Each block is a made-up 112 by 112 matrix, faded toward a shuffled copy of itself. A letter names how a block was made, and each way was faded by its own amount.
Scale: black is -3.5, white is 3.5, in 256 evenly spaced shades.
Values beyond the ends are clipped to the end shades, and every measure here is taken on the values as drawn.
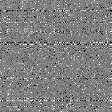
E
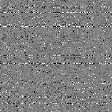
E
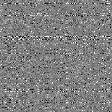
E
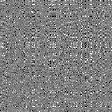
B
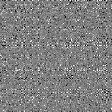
E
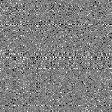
E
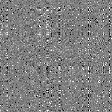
B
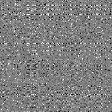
E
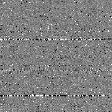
E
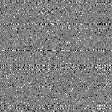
E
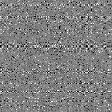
E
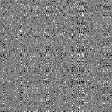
B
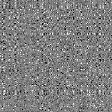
B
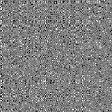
B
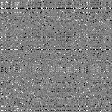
E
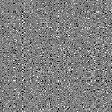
B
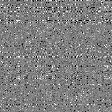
E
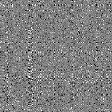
B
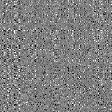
B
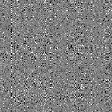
B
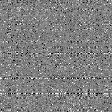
E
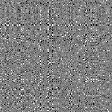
B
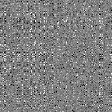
B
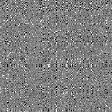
B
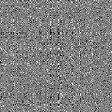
B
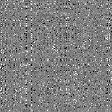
B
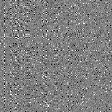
B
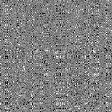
B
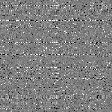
E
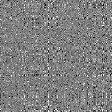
B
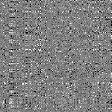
B
